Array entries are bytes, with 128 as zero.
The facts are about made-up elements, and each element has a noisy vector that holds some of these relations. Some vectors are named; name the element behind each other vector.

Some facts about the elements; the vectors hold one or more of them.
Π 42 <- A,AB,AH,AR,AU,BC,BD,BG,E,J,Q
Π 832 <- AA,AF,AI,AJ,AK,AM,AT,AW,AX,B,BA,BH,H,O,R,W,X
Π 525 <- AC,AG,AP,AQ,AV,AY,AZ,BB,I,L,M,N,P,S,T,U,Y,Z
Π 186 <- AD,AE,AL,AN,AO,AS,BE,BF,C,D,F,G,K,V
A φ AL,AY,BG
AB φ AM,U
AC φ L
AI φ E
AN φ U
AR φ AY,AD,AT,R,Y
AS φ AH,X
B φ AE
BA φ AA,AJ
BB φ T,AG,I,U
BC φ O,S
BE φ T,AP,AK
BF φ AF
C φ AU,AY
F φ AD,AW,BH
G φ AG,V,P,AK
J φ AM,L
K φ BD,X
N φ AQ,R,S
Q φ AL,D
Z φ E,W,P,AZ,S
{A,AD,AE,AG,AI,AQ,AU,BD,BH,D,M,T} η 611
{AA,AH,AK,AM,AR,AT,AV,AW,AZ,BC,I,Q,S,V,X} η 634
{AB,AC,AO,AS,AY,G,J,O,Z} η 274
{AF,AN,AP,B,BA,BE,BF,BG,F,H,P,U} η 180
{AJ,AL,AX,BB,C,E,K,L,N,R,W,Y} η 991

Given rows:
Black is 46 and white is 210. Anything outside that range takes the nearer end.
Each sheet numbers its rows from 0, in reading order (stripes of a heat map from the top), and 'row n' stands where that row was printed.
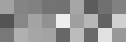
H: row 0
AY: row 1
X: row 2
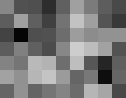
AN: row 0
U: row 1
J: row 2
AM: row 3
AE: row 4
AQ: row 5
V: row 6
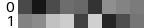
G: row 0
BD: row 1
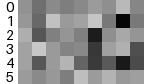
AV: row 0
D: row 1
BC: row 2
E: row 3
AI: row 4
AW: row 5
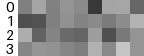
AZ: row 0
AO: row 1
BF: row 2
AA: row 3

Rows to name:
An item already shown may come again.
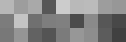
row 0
AL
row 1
P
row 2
AP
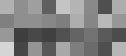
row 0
BG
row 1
AA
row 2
BE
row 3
F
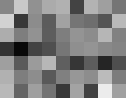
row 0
S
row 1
F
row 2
AX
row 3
AB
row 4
AI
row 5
AX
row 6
K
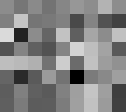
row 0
AV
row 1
P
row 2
AR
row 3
AM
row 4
R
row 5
Z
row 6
I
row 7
I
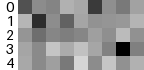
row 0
O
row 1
Q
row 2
AV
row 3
AD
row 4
AT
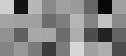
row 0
A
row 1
AJ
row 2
M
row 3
L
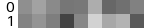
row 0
AF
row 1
L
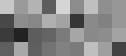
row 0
Y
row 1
O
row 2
AC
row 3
AK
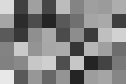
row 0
C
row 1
BB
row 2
AS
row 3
S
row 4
BD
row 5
N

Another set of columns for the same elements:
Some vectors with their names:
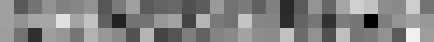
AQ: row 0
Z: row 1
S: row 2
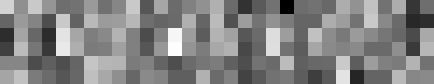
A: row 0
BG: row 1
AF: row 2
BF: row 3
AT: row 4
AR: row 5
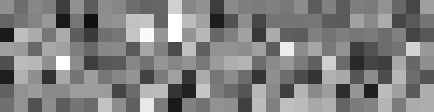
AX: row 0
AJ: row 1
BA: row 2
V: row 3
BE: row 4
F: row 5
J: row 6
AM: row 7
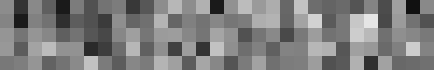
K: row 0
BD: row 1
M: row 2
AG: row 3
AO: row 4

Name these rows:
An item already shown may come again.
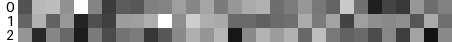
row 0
BE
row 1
AA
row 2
K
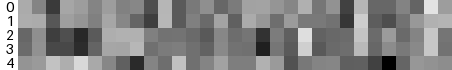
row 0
AZ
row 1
BC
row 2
AW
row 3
AW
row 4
G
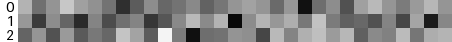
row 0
AI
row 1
K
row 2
AM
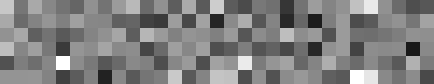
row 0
D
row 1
N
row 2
AV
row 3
C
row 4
P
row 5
AE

